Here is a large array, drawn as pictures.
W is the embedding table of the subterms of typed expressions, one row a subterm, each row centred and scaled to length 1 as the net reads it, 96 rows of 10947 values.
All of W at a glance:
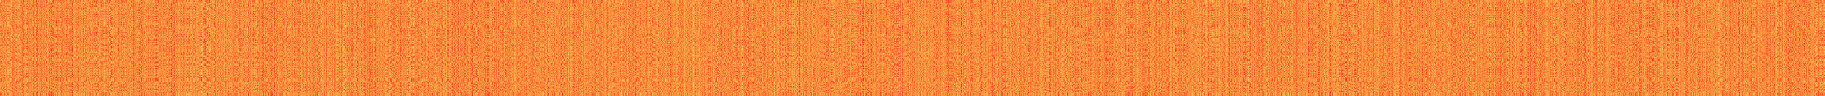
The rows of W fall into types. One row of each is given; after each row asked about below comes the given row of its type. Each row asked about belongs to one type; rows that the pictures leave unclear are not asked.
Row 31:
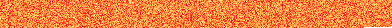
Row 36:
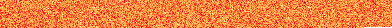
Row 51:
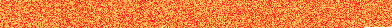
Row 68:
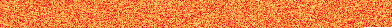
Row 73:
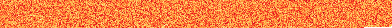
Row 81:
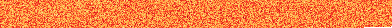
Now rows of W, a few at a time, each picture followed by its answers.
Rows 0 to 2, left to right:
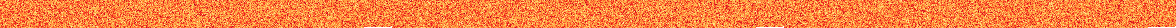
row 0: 36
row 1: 36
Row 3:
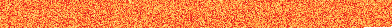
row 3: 31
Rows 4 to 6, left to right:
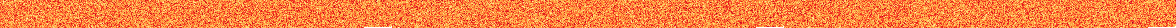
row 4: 73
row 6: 73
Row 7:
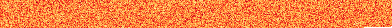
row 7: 68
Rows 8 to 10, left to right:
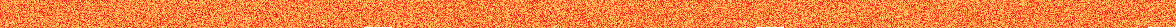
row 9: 51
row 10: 81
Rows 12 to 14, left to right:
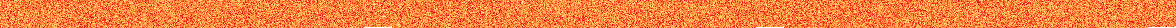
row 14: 36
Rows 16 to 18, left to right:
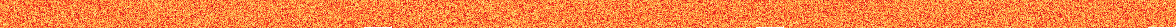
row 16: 68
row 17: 81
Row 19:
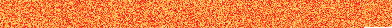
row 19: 51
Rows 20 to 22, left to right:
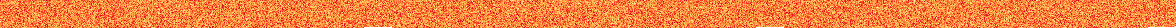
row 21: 51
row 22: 36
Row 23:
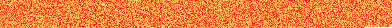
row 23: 73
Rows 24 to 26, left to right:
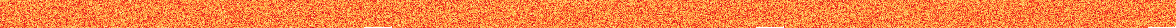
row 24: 36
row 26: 81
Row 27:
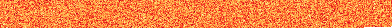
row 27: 81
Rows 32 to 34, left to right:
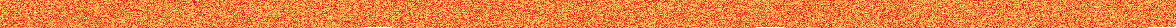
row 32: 36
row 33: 31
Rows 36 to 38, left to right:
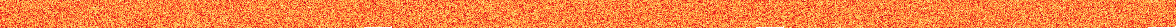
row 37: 81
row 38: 31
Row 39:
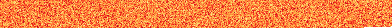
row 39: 68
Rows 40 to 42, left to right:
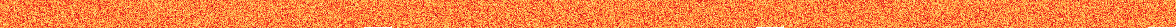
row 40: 68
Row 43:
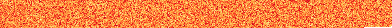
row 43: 73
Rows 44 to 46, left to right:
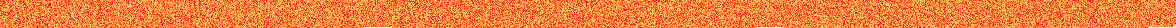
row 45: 31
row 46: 73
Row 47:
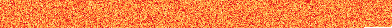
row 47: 51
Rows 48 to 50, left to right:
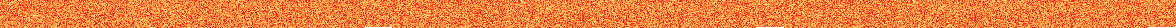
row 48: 73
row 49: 31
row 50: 31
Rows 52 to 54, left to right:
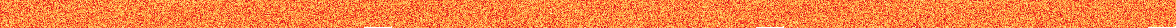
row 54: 73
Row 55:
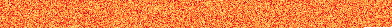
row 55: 31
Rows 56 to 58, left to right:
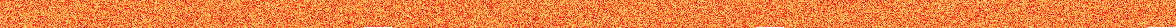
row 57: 68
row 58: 68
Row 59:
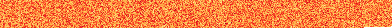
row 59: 51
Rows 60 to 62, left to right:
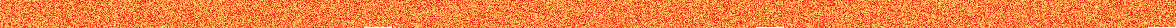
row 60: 51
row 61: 81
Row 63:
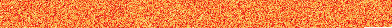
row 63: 73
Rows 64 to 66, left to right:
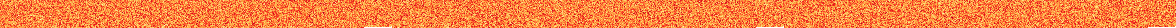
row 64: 73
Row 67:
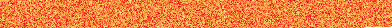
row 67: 36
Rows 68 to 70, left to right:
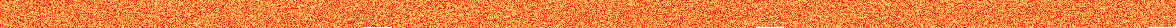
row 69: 81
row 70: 73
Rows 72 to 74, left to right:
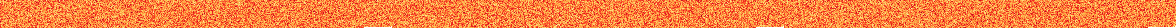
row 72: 81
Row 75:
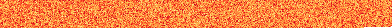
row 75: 68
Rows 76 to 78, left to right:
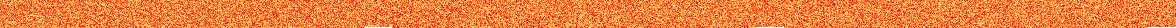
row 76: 73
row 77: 36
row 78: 68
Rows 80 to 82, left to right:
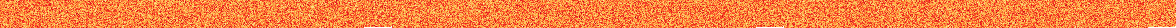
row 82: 51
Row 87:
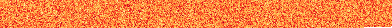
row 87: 36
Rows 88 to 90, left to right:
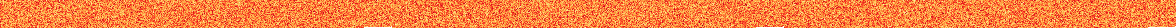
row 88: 81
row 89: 68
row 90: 36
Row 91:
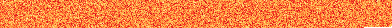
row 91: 73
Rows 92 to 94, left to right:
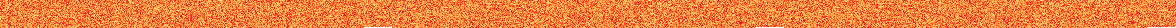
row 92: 31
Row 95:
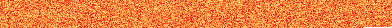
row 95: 31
